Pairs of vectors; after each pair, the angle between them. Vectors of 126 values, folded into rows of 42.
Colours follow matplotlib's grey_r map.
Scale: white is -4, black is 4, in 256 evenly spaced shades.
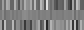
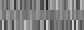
nearly opposite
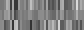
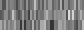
orthogonal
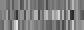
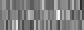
partly aligned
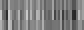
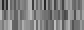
partly aligned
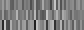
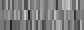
orthogonal
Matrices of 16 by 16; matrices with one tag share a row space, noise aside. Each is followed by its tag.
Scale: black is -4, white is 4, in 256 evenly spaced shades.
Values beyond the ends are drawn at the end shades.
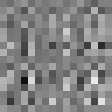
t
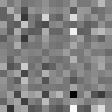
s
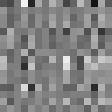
t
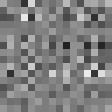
t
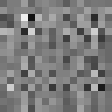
t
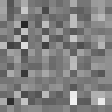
s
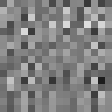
t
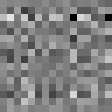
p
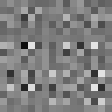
t
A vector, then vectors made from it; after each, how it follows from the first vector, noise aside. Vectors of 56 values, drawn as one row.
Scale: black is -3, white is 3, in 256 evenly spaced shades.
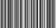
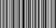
negated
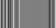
partly zeroed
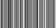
partly zeroed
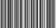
copied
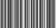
copied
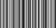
negated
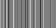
partly zeroed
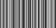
negated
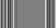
partly zeroed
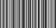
negated
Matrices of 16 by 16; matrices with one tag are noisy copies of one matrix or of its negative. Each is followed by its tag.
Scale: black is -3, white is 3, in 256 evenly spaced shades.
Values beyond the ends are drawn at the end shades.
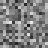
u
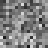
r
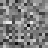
u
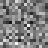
u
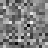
u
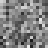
r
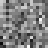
r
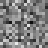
u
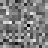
u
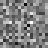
u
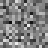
u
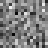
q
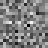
u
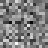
u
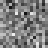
q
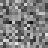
u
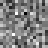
q
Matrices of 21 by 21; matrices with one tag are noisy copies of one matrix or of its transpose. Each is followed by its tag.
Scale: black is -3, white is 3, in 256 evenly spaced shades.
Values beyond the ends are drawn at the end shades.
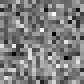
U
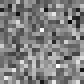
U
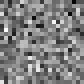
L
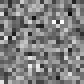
L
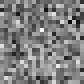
U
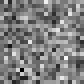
U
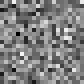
L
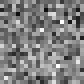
U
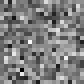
U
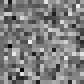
U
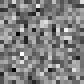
L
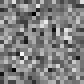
L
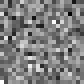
L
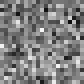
U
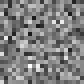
L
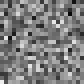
L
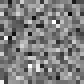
L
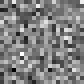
L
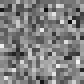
U
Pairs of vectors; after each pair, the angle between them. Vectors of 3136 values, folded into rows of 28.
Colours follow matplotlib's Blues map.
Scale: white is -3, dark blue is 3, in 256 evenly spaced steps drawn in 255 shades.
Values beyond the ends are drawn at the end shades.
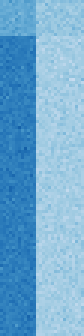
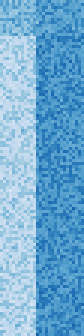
nearly opposite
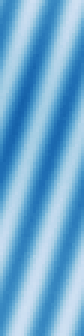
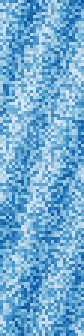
partly opposed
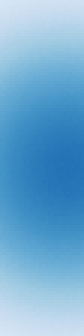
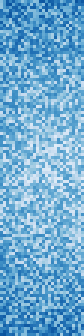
partly opposed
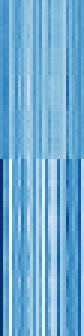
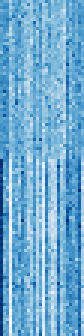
nearly parallel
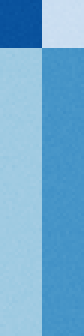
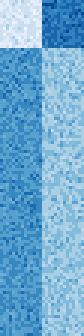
nearly opposite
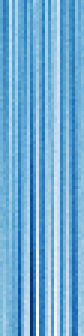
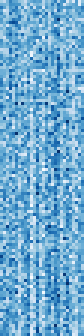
partly opposed
